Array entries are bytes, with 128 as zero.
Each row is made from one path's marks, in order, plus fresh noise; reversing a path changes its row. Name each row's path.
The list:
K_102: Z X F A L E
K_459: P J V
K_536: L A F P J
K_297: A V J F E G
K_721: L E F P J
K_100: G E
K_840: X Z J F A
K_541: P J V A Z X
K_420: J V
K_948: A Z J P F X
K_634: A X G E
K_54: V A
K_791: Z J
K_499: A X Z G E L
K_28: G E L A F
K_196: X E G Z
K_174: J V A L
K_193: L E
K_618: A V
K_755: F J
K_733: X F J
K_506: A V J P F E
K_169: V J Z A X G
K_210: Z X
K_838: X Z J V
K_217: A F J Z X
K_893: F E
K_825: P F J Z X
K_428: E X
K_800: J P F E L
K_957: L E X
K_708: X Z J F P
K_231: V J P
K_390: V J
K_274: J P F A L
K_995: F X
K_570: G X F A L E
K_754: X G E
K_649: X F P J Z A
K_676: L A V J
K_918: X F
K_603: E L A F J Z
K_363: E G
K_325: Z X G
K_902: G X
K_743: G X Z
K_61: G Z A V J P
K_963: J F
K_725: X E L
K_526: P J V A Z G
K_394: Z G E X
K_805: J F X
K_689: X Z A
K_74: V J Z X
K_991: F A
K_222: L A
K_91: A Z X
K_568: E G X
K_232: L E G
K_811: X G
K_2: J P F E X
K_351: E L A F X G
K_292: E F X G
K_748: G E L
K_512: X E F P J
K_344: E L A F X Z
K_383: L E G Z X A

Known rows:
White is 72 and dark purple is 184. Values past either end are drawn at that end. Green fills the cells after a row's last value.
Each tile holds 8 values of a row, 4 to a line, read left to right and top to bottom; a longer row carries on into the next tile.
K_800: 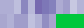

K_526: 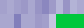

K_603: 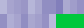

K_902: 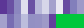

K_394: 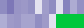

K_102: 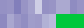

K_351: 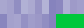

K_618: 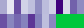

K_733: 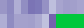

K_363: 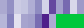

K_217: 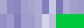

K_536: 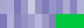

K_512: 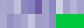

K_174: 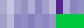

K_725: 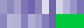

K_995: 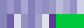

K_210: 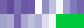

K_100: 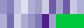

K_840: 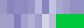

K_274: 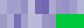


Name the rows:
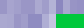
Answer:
K_169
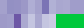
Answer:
K_948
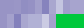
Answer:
K_649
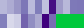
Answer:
K_193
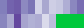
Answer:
K_689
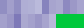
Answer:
K_61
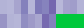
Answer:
K_721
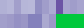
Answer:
K_297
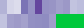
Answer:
K_231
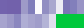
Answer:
K_325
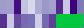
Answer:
K_222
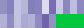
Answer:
K_568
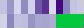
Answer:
K_963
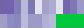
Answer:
K_743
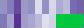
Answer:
K_91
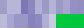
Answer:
K_74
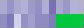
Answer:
K_292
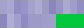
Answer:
K_344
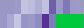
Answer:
K_748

